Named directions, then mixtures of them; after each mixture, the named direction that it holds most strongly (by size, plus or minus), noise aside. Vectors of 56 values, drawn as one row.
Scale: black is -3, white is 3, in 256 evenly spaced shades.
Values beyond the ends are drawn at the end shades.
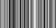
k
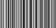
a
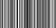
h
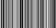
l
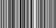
k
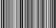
l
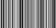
l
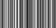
h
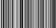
l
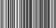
a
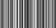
h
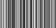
a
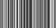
h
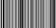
l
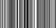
h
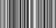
k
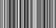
k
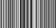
a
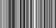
k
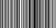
k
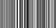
h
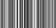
h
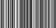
a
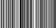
l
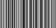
a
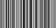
a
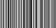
a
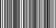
l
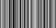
k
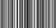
h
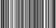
k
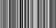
k
